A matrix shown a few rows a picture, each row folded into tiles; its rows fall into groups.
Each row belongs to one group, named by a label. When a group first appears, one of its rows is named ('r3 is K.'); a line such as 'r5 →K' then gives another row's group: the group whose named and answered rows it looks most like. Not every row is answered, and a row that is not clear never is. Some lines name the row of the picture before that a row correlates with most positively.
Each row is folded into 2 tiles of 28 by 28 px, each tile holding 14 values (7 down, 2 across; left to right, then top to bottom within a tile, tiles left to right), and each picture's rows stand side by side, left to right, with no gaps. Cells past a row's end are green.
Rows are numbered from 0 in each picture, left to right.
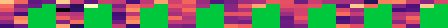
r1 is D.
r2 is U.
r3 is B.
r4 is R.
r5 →U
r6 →R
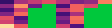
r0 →R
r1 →U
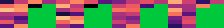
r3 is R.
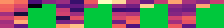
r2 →D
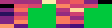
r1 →B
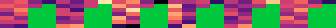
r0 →B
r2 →B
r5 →B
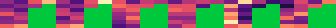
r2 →U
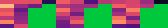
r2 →B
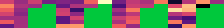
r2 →U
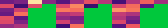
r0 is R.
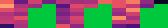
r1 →U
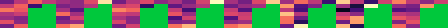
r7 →D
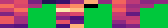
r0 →B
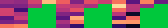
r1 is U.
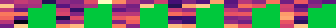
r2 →D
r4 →R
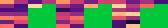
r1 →D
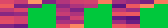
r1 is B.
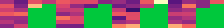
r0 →R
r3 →R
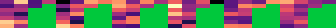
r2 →U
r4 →R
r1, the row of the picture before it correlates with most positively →3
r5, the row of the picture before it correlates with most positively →1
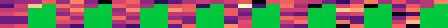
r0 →R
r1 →B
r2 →B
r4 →R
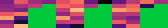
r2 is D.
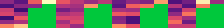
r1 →D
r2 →R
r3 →R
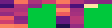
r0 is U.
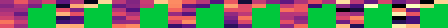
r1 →R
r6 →D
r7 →R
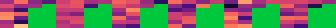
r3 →D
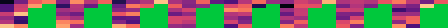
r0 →R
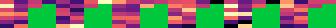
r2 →D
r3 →B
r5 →U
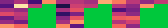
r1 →U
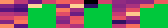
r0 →D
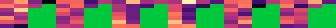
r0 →B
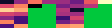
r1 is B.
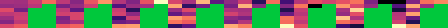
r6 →B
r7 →R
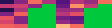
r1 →R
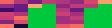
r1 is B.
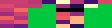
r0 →B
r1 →D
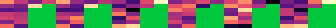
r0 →D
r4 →B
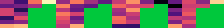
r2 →B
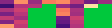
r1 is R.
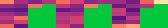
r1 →D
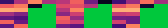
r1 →B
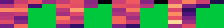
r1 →B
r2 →B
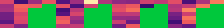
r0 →U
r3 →U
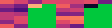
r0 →D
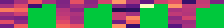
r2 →D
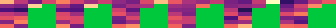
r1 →D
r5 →R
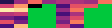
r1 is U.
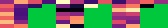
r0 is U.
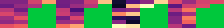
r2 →R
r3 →U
